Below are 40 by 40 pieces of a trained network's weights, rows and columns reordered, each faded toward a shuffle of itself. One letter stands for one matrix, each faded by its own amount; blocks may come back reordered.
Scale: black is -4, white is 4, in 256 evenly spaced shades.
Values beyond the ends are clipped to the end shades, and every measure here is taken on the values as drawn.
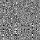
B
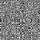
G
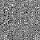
B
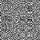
G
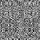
G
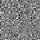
B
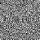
G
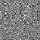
B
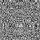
G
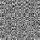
G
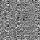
G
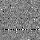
B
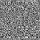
G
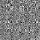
B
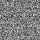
G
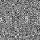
G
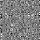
B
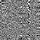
B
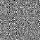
B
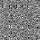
B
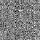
B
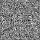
G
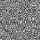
G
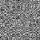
G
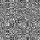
G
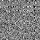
G
